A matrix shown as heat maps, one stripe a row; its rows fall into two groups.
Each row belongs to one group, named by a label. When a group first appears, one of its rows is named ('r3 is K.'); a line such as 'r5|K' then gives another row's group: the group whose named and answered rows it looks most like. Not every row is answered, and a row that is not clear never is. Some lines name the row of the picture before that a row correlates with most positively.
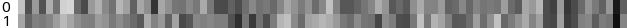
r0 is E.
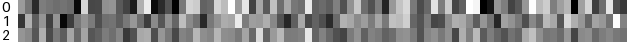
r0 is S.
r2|S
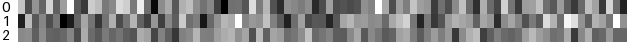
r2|S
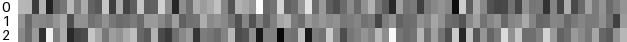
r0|S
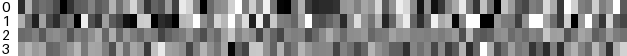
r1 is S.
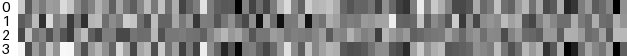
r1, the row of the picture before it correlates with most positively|2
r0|E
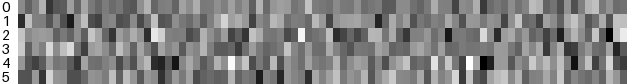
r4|S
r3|E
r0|S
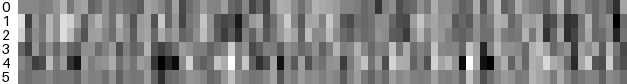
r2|E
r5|S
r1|E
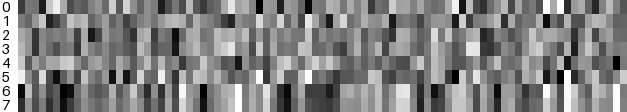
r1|S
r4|E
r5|S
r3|S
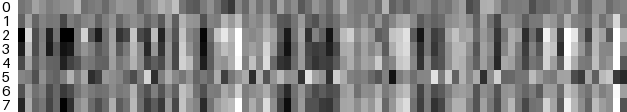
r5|S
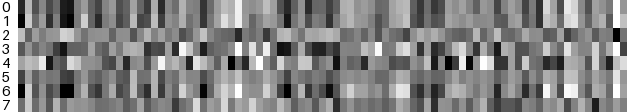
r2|E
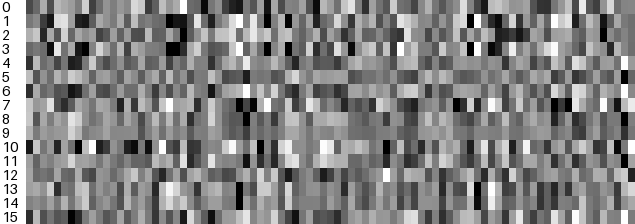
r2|S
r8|E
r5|E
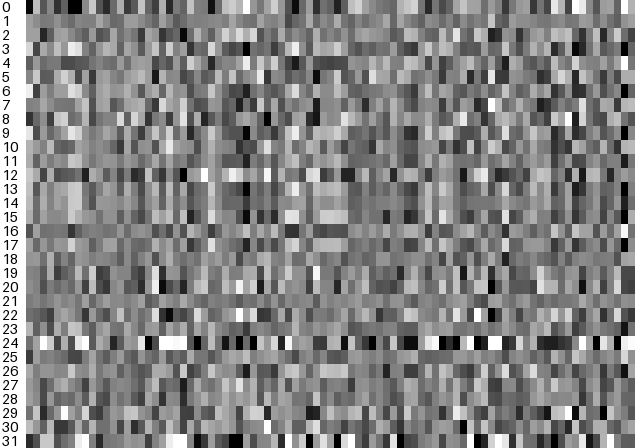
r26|E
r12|S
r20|S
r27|S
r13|E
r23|E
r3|E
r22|S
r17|E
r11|E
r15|E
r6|E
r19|S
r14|E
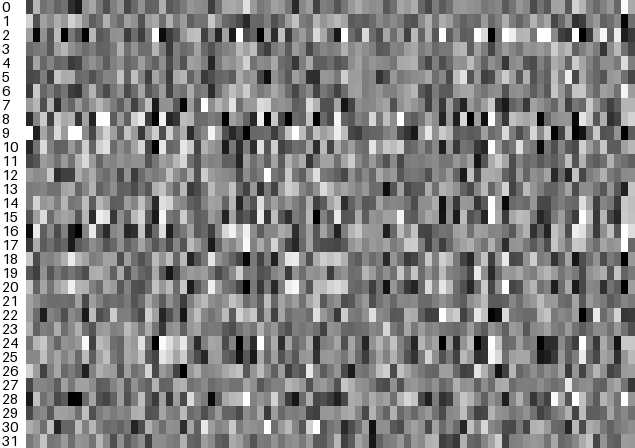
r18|E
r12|S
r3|S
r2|S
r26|S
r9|E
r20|E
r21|S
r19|S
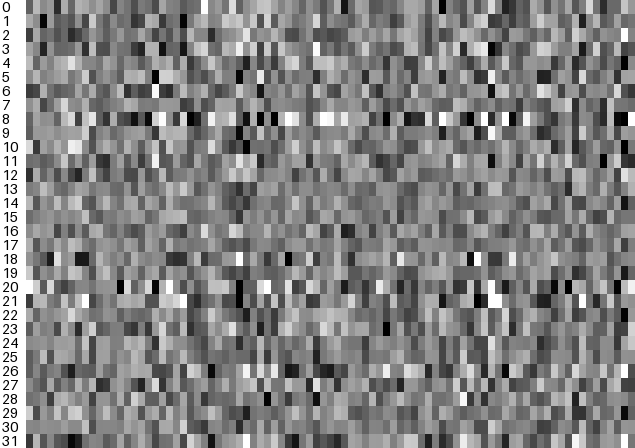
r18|S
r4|E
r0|S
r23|E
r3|S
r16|S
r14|E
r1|S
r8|E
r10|E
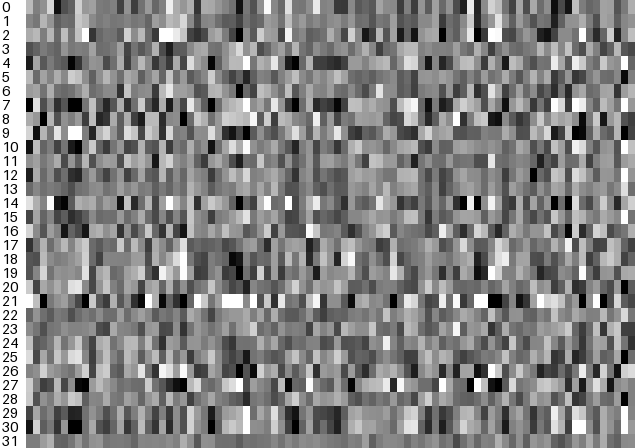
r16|S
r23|S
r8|S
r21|S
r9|E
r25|E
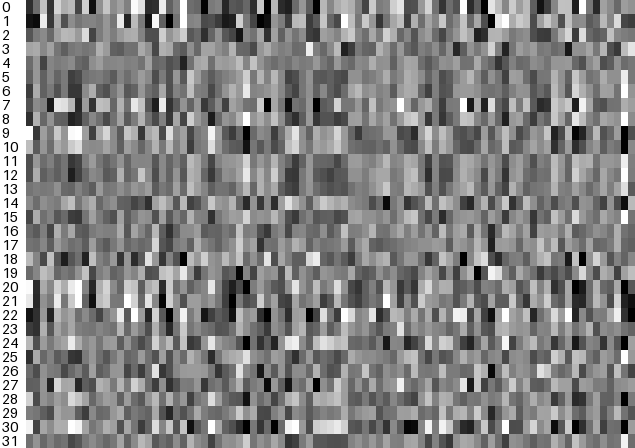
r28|E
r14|E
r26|S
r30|E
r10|E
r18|S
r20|E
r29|S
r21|E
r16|S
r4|S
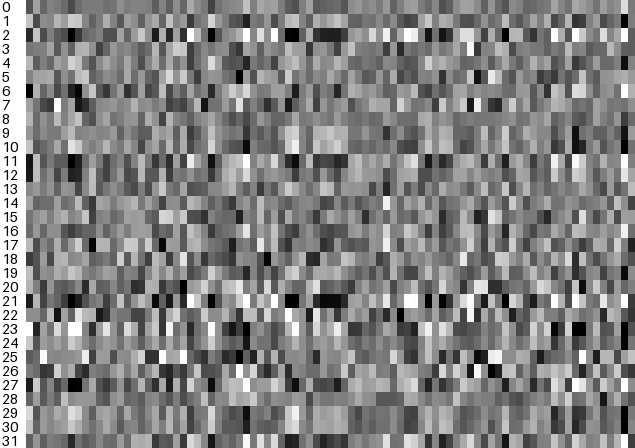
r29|E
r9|E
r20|S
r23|E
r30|E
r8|E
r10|E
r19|E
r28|S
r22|S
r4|E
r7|S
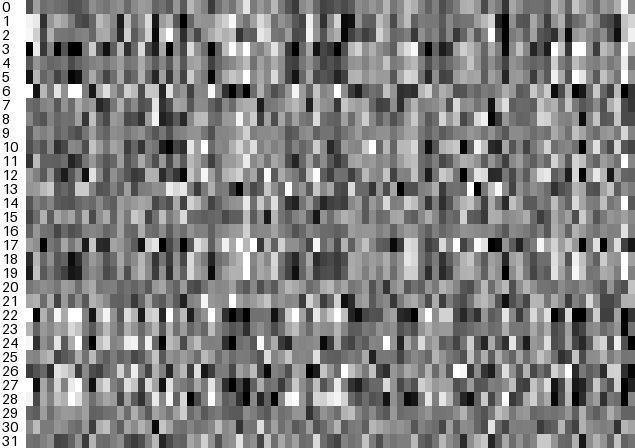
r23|E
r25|S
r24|E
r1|S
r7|S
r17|S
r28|E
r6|E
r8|S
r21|S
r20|E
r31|S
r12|S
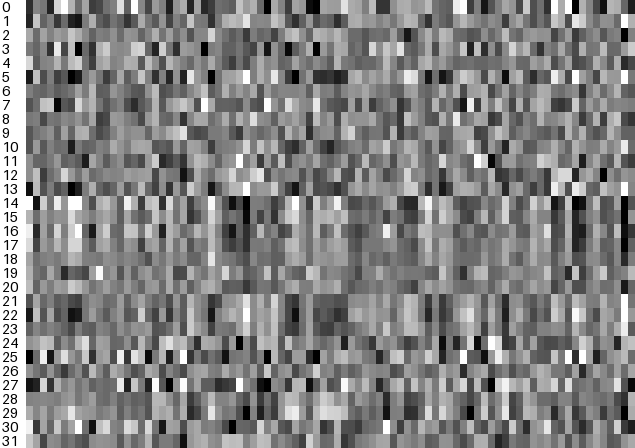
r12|S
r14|E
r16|E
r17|E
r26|S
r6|S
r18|E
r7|S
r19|S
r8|S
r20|E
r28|E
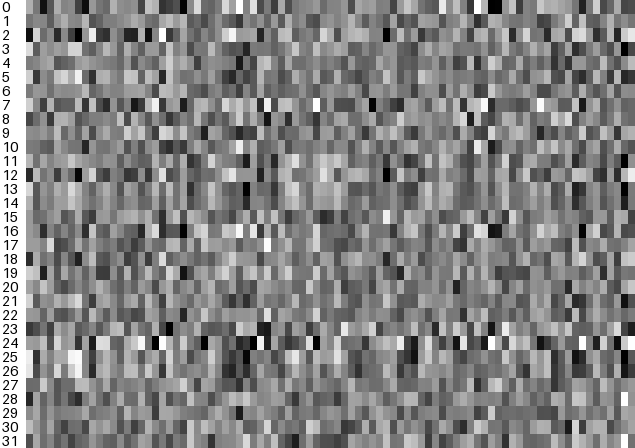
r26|E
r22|S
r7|S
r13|E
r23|S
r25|E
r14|E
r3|E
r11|E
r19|S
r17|S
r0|S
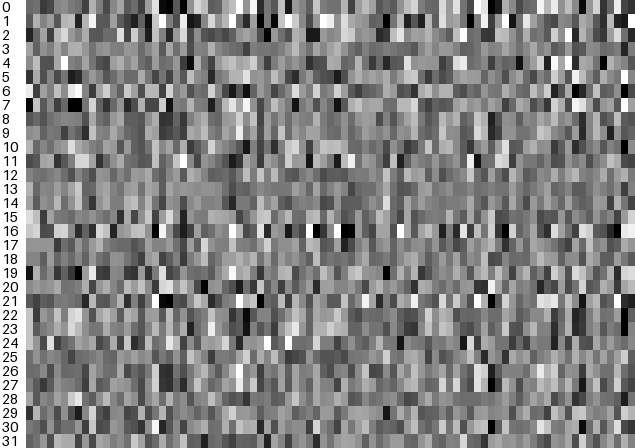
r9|S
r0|S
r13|E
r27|S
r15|S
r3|E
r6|E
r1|E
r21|S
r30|S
